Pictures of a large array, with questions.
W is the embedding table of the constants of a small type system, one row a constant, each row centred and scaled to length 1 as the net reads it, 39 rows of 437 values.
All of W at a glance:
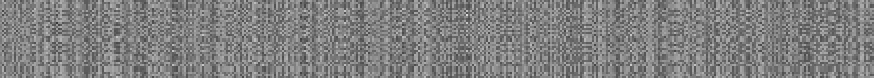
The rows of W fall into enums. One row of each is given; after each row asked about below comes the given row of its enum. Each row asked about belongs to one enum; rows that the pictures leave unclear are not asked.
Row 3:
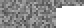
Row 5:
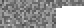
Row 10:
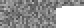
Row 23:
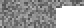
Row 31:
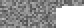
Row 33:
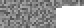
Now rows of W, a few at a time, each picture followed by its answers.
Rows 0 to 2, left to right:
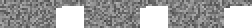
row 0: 33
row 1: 31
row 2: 3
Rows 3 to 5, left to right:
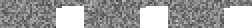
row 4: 10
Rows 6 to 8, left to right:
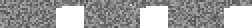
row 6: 33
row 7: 5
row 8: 31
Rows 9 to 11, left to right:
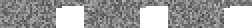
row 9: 3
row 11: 5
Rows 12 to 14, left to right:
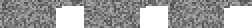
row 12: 23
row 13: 31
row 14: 23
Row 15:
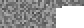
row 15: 5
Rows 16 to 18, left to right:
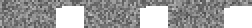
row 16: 23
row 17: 5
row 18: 10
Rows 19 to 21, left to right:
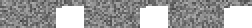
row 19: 31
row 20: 31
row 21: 23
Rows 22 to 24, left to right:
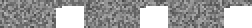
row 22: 5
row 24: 3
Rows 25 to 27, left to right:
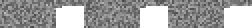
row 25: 5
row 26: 23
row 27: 33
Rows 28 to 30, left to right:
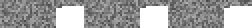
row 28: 3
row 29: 3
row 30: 23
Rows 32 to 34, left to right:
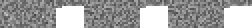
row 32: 5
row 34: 33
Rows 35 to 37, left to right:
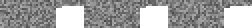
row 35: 33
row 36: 31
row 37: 3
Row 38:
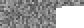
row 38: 10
